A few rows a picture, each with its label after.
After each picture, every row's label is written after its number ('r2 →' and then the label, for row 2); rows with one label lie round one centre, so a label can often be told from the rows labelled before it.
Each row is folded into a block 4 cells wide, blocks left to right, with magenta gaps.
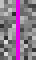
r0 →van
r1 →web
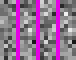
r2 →web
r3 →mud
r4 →van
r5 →mud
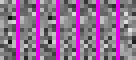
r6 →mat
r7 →web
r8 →mat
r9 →web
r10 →web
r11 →web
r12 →mud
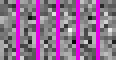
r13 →web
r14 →mat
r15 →web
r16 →mud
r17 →mat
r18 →mud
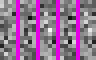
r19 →van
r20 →mat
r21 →mud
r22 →mat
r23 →mud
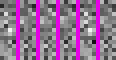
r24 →mud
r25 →web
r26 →web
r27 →web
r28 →mud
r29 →web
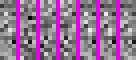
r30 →mud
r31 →mat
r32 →van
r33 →van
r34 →mud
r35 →mud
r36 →mud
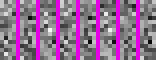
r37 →van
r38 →mat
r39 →mud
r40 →van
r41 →mat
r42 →mud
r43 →web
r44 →mat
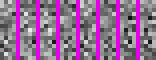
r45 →van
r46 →mud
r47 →mud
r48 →web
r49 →van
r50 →web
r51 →mat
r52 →mat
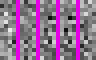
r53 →mud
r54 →web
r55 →mat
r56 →mat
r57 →van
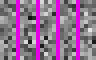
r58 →web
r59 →mat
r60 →van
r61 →web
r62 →mud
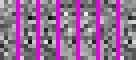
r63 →van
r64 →mat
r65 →mat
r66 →mud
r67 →mud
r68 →web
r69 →mat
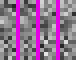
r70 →web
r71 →web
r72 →van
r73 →van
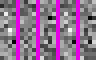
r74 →mud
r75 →web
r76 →mat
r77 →mud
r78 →mat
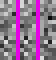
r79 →van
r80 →van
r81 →mat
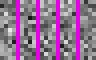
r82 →mud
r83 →mat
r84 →van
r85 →van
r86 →web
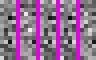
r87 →mat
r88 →mud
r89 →mat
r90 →mat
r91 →mud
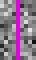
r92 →van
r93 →mud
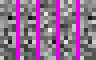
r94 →mat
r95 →mat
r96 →mud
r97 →van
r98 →mat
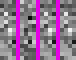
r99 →mud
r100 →mat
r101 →mud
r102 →mud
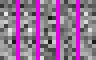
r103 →mud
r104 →mud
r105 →mat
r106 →web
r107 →mud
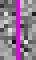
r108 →mud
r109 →van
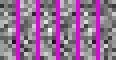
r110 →mud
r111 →van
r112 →mud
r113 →van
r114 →mud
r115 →web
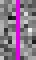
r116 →mat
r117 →mud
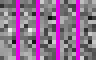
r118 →mud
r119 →mud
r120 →mat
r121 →web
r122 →mat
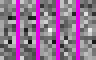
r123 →mat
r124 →mat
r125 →mud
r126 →van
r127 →mud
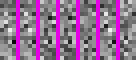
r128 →mud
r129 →mud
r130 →mat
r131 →mat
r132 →web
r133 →mud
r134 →van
